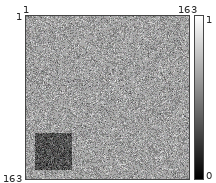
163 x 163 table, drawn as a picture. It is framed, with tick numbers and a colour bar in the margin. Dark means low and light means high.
Ninth with the lowest average: bottom left. Odd patch: lower, in the bottom left. Stripes: none. Mirror symmetry: none. Average level on the scale: 60%.
